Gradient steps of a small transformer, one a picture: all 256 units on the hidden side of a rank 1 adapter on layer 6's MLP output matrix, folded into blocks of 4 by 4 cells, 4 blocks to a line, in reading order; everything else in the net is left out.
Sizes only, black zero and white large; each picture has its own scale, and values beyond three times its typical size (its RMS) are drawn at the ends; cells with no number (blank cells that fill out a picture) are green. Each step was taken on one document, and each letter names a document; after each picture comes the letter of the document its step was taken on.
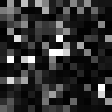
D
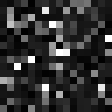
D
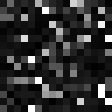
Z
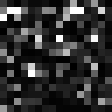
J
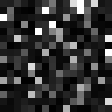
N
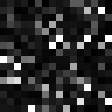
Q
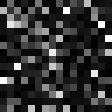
D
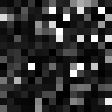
N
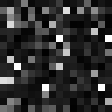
D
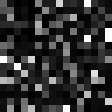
Q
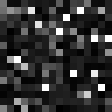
J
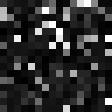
N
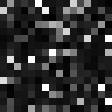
Z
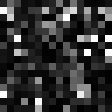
N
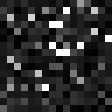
D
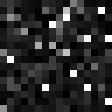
J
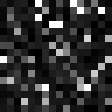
Q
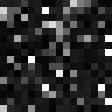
Z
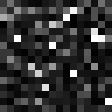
J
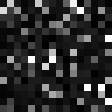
Z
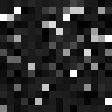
J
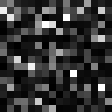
J
